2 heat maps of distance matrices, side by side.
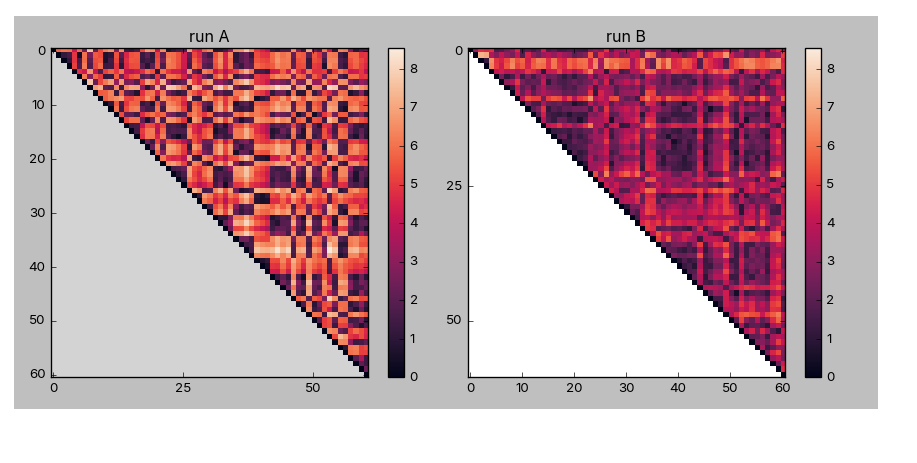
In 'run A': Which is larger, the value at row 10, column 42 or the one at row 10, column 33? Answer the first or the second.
the first
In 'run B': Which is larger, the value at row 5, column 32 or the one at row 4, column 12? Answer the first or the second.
the second
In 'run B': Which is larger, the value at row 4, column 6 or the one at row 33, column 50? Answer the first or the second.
the first
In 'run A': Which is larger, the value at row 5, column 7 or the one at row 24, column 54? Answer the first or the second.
the first
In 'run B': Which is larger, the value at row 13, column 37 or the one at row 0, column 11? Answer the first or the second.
the second
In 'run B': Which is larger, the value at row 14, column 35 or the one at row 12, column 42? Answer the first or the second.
the first
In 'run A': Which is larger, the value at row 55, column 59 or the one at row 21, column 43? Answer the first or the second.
the second
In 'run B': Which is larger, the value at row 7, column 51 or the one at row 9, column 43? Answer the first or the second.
the second
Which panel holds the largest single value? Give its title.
run A
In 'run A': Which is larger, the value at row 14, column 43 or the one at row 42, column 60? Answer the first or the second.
the first
